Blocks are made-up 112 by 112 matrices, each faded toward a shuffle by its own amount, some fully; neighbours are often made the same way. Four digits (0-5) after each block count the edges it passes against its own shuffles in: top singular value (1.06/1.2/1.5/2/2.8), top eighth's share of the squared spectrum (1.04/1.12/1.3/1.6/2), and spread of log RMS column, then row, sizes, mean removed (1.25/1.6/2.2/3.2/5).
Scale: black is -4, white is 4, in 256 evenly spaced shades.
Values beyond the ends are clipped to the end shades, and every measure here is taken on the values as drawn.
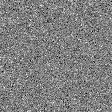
0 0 0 0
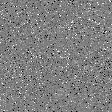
3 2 0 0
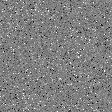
1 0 0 0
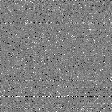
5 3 1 2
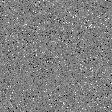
1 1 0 0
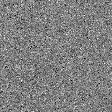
0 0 1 0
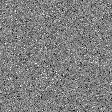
0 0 0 0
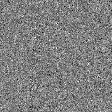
0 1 2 0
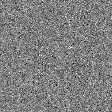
0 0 1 0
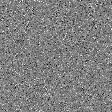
1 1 0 0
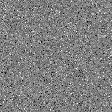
3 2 0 1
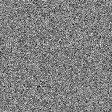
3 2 1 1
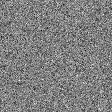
1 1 0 0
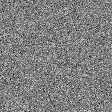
0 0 0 0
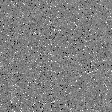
2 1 0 0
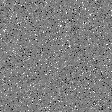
0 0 0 0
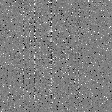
4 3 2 0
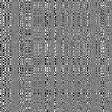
5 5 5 3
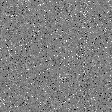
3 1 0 0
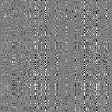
5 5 4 2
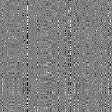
5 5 4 2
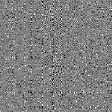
4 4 3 2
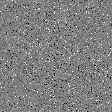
3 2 1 0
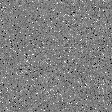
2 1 0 0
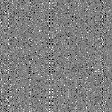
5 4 3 2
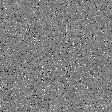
2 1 0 0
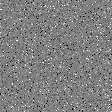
0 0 0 0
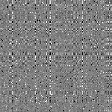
5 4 3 3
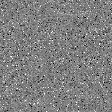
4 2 1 0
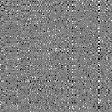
5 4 3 3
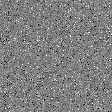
3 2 1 0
